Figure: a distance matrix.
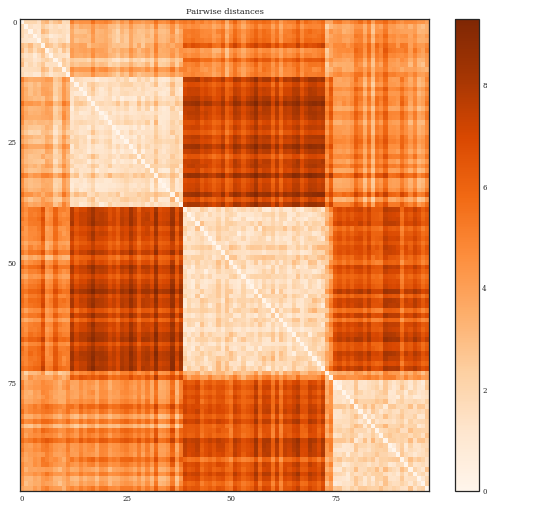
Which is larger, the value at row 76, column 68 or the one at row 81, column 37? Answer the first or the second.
the first
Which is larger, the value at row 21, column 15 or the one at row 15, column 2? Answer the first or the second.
the second
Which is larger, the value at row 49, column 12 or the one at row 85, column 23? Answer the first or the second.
the first
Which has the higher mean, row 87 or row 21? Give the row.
87
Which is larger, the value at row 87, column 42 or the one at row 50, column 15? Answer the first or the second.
the first
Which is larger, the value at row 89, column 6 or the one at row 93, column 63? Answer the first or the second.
the second
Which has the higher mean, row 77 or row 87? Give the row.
87
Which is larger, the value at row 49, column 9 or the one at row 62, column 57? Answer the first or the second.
the first
